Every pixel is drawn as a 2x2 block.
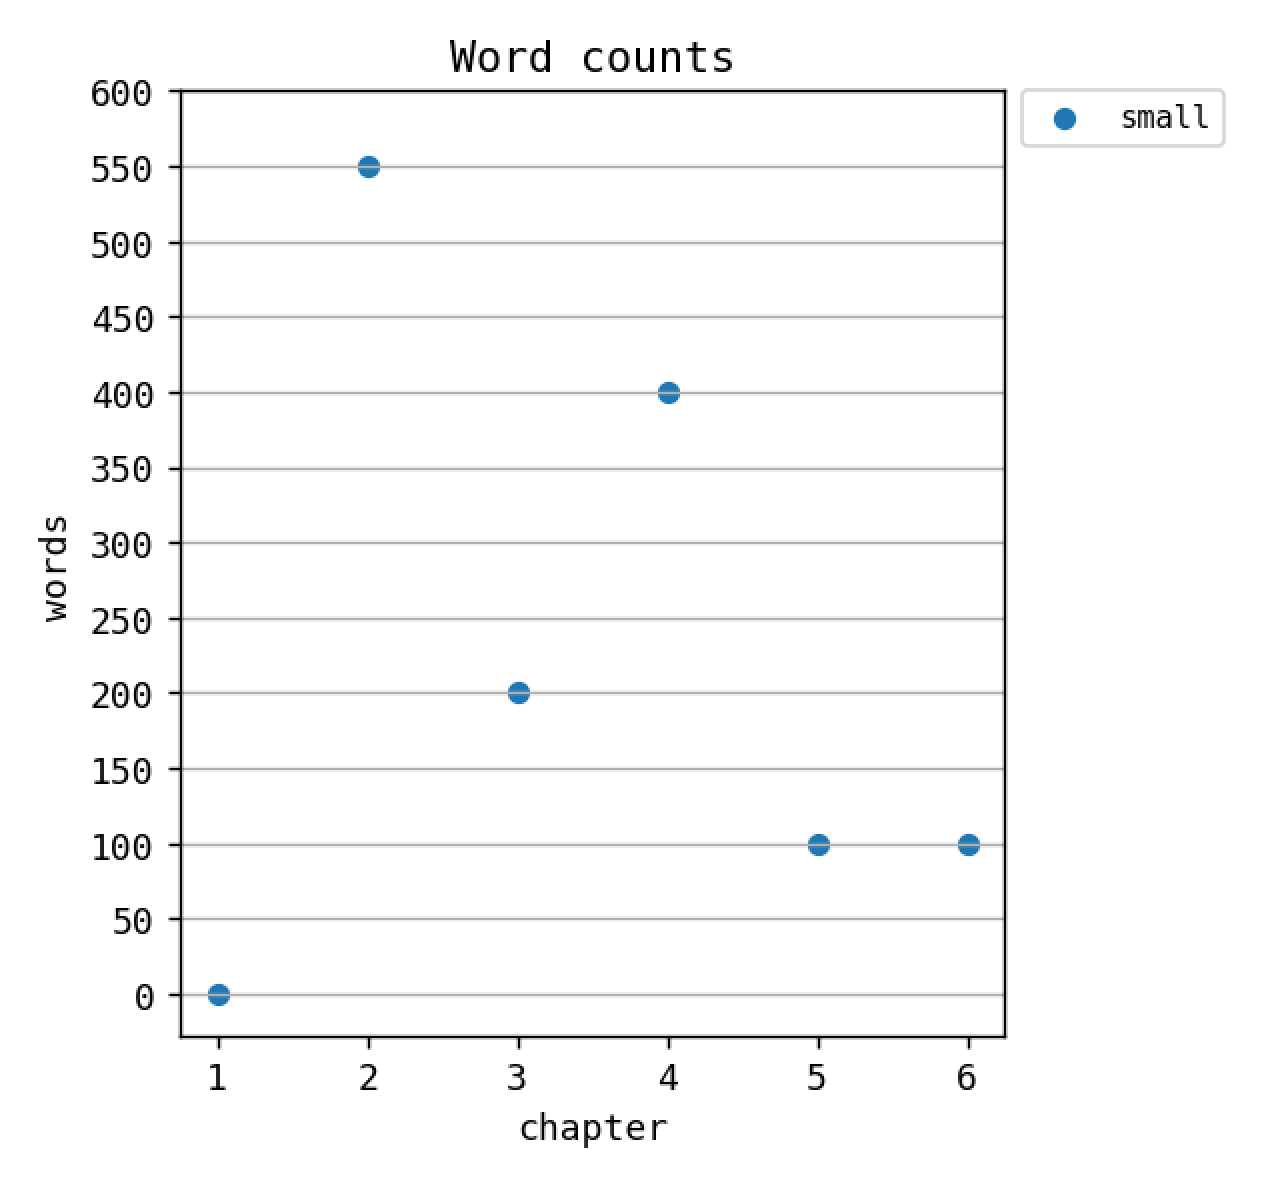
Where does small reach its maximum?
2
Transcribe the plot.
Title: Word counts
x-axis: chapter, ticks 1 2 3 4 5 6
y-axis: words, ticks 0 50 100 150 200 250 300 350 400 450 500 550 600
Legend: small
Values:
small: 0 550 200 400 100 100
